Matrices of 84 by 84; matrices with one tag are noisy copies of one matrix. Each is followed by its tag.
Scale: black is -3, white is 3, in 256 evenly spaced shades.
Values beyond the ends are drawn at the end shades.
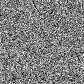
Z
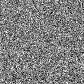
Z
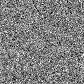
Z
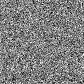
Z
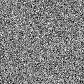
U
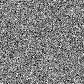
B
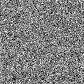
Z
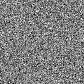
U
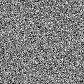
U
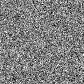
Z
